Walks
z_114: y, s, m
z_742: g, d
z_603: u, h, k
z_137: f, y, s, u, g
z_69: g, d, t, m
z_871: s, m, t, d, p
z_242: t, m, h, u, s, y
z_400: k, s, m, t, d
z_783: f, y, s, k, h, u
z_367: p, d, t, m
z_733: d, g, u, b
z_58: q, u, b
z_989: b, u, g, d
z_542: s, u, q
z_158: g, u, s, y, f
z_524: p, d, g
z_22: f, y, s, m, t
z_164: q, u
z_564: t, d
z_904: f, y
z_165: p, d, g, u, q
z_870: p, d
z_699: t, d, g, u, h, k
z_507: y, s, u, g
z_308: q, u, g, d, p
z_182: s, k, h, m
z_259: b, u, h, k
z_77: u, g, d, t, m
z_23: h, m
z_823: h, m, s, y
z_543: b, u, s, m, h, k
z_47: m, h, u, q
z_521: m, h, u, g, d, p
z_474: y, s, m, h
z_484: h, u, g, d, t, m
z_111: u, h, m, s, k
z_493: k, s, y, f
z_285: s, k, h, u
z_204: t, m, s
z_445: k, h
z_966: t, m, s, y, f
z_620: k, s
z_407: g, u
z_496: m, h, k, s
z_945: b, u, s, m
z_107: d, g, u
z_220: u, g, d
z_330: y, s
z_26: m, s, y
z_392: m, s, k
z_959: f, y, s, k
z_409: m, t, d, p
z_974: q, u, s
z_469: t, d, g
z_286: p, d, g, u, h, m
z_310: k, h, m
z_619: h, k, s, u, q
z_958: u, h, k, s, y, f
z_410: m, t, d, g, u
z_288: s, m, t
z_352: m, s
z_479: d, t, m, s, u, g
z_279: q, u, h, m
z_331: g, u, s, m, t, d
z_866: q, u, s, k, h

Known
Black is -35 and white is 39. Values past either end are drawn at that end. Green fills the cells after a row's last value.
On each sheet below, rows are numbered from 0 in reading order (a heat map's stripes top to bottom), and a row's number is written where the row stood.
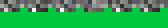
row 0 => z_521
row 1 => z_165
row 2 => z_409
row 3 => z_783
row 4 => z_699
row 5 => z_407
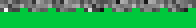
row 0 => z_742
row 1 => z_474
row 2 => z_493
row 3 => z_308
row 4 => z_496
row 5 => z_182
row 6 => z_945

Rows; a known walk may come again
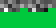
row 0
z_69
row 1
z_308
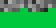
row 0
z_26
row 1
z_279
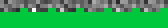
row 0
z_542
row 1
z_524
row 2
z_407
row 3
z_474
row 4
z_204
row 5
z_966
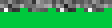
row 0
z_286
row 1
z_493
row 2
z_77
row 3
z_564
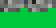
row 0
z_330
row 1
z_392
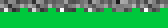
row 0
z_699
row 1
z_521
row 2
z_870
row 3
z_871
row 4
z_182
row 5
z_409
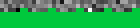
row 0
z_58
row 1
z_114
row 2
z_496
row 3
z_165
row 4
z_111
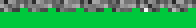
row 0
z_47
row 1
z_620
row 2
z_783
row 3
z_285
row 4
z_959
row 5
z_410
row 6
z_242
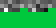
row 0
z_742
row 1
z_989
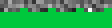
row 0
z_904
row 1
z_603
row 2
z_945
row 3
z_469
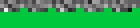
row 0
z_479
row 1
z_507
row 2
z_484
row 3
z_400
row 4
z_164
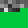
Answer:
z_220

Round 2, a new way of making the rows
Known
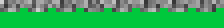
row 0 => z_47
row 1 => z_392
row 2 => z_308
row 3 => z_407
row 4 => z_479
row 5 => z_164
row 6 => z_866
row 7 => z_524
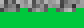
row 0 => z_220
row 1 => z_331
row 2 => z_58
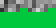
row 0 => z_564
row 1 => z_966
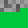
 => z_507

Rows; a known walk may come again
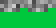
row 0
z_904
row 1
z_182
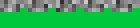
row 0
z_493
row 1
z_958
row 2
z_469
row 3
z_285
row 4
z_866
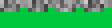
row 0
z_331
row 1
z_524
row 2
z_330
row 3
z_484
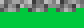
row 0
z_543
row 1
z_699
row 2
z_445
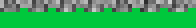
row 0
z_407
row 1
z_165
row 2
z_367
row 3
z_400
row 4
z_220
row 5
z_564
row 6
z_47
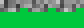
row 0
z_164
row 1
z_158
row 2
z_496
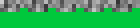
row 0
z_23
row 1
z_870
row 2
z_783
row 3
z_392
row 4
z_308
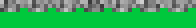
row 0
z_479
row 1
z_823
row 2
z_26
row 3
z_107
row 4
z_352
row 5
z_111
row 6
z_474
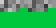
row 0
z_242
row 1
z_989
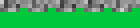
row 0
z_279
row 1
z_507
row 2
z_58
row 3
z_619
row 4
z_966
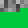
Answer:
z_286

